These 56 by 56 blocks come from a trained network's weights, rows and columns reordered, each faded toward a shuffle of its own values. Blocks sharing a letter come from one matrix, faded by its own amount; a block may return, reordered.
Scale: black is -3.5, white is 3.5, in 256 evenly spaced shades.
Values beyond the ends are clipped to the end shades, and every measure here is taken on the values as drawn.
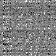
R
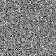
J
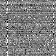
R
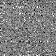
J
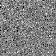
J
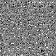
J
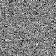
J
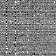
R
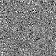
J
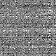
R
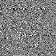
J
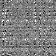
R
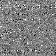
J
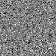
J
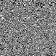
J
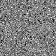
J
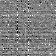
R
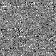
J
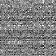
R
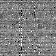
R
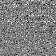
J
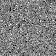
J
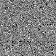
J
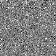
J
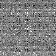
R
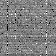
R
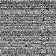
R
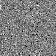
J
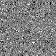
J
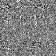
J
